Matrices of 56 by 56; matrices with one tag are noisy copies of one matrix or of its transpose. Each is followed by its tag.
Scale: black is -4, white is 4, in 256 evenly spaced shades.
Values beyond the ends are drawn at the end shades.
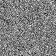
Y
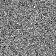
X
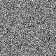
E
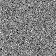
E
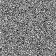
E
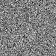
X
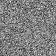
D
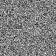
X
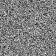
X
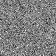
Y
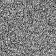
D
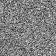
D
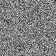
Y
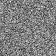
D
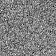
D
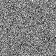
E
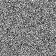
E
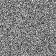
E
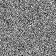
Y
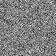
Y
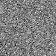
D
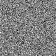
E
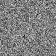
X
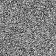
D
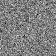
X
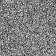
D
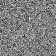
X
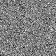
Y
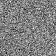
D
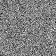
Y
